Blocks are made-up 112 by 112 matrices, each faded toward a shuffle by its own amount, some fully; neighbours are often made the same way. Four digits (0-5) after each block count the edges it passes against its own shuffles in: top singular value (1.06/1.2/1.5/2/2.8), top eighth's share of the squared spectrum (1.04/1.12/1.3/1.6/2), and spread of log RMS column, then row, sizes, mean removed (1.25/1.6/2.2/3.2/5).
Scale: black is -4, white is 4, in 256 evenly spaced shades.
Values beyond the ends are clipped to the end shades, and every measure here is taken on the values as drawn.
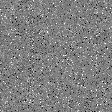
0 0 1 0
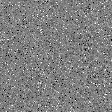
0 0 1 0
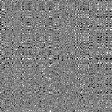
5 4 3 3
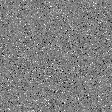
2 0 0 0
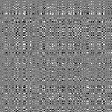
5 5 4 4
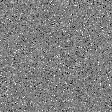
2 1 0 0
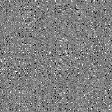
4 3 2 2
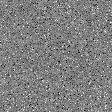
0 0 0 0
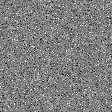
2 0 0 0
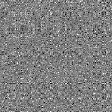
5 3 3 2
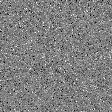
1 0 0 0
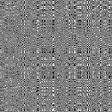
5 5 4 3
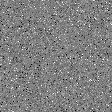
0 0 0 0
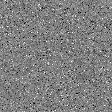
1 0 1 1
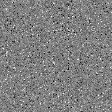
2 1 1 1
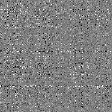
2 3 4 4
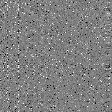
4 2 1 0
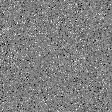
0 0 1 0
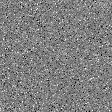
0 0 0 0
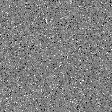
2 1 0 0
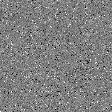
1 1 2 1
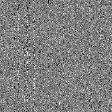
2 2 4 0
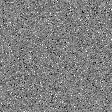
0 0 0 0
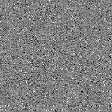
4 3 2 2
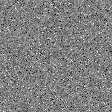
2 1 0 0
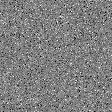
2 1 0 0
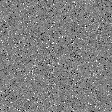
0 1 1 0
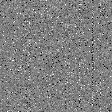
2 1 2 0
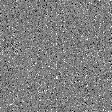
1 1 2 0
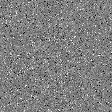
0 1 1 0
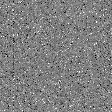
1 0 1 0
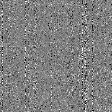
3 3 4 0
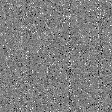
2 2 2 0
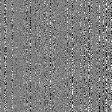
3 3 4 0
